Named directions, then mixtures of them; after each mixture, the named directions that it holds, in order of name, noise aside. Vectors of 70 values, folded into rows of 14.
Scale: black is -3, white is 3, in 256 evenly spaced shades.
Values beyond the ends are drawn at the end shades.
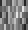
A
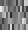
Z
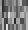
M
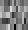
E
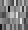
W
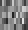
A, E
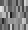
Z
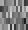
E, Z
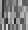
M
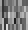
M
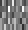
A, W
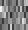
Z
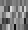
E, W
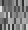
M, Z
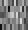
W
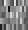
W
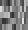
E, Z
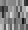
M, Z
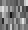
M, Z
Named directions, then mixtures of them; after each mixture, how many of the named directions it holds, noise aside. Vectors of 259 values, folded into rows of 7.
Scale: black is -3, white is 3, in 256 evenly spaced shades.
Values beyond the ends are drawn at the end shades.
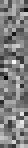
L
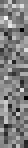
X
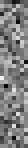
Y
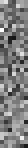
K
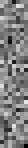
three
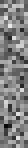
three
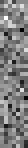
one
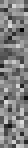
two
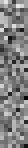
two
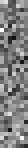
one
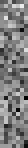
one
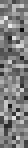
three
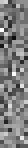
two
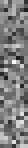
one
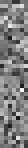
three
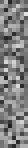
two
